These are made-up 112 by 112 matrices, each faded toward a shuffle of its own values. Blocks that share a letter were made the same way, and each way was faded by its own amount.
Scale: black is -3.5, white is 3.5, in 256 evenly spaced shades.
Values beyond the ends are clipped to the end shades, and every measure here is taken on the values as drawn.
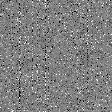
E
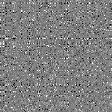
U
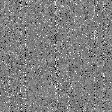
E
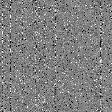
E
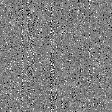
E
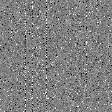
E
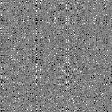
U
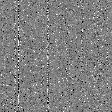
E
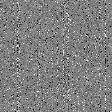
E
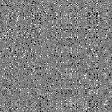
U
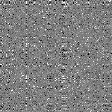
U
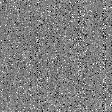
E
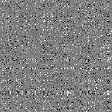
U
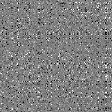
U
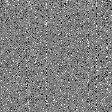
E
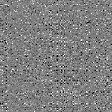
U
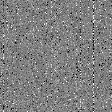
E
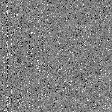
E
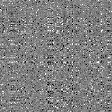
U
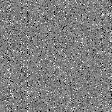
E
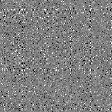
U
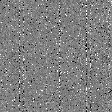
E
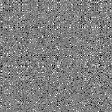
U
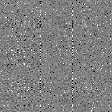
U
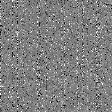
E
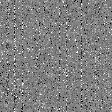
E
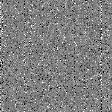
E
